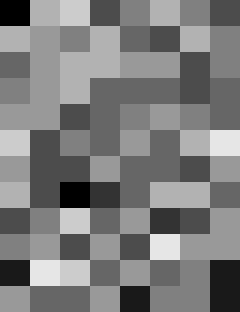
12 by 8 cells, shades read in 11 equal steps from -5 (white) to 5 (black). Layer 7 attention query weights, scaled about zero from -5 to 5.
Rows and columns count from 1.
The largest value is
5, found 2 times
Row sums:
2 -4 -4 3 1 -6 5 6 3 -4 2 8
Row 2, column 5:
1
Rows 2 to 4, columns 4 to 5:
-2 1 / -2 -1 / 1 1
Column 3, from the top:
-3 0 -2 -2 2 0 2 5 -3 2 -3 1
